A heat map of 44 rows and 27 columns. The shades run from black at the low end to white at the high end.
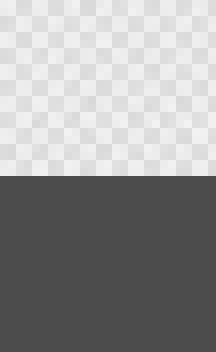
It is made of 2 by 1 panels. Panel 1,1: very high, checkered, faint in contrast. Panel 2,1: low, flat.
